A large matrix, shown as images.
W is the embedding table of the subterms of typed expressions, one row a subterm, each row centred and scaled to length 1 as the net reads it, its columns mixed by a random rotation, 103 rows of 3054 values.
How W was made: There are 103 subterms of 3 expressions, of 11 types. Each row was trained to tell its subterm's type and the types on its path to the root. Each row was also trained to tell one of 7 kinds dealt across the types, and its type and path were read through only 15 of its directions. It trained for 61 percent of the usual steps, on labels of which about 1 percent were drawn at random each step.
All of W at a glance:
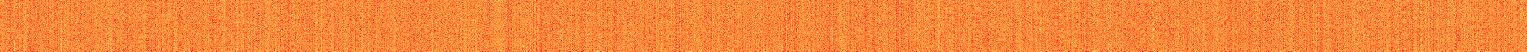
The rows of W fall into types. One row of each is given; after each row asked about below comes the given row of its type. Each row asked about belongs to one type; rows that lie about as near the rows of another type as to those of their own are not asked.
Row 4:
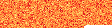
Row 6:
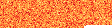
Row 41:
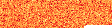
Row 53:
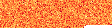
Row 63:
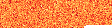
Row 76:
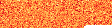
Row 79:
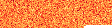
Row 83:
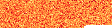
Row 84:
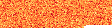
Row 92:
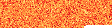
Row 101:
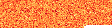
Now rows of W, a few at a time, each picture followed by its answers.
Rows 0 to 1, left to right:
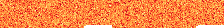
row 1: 83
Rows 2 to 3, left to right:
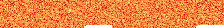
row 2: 63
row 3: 83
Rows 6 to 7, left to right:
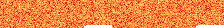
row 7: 6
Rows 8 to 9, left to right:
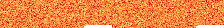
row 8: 6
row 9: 53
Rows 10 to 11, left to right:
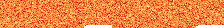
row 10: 53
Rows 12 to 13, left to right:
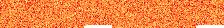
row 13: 92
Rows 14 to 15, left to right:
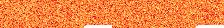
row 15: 79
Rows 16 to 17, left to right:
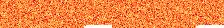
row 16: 83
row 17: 79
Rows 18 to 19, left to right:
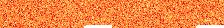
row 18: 84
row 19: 41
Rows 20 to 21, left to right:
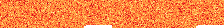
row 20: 79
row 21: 6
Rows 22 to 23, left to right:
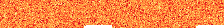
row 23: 101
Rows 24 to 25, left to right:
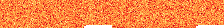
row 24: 53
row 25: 76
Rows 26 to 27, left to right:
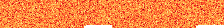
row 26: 92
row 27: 92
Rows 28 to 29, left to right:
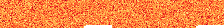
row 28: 84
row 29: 84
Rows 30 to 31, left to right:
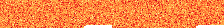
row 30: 83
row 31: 63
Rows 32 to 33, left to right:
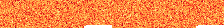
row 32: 6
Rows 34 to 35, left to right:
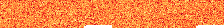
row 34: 79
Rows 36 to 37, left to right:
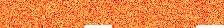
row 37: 92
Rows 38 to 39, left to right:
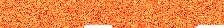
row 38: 6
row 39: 76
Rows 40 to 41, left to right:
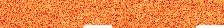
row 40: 84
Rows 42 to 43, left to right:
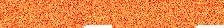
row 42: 76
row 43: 4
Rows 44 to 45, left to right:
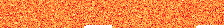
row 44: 76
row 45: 84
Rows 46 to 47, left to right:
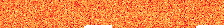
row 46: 84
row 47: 4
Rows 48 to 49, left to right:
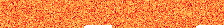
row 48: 83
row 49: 53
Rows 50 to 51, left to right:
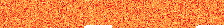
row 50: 53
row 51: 101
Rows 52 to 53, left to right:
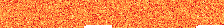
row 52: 92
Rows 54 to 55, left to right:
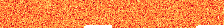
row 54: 101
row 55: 84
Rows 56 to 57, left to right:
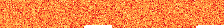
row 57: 41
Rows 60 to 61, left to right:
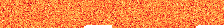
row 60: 79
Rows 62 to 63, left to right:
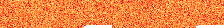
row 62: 76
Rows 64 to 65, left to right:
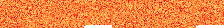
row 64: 84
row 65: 6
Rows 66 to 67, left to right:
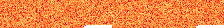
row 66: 83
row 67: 92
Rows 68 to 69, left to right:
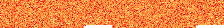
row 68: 76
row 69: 92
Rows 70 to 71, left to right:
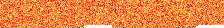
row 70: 4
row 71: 83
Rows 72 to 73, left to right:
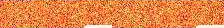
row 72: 41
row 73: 84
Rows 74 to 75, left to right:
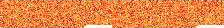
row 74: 41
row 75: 4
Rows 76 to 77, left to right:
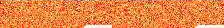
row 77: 76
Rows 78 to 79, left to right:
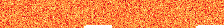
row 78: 101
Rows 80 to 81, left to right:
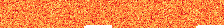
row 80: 92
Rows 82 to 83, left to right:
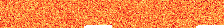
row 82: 41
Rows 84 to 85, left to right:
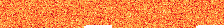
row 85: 92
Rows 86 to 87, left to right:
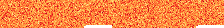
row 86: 79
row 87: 83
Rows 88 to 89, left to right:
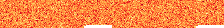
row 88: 101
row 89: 76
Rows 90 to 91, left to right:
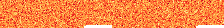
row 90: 101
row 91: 63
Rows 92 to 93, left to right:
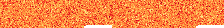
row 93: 76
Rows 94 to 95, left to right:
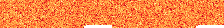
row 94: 92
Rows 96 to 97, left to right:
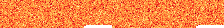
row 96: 76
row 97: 53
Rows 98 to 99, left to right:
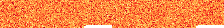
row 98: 83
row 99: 79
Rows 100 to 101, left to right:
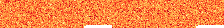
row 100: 101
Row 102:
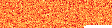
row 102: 4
